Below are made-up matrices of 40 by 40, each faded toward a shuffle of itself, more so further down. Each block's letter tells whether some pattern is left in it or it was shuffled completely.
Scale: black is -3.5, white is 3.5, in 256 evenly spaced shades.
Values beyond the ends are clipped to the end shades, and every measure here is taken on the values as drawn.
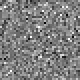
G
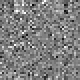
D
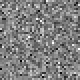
G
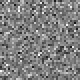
G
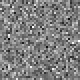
G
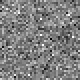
G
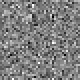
D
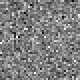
G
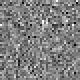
D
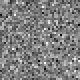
G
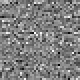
D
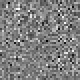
D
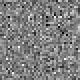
D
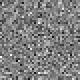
D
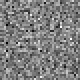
D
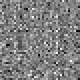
D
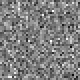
D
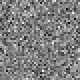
G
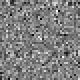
D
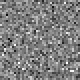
G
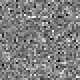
D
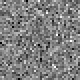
G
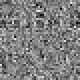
D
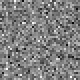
G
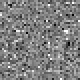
D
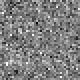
D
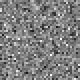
G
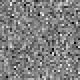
G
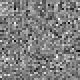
D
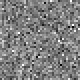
G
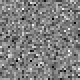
G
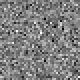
G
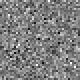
G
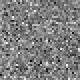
D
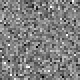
G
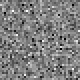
G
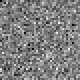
D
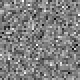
G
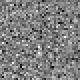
G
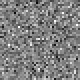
G
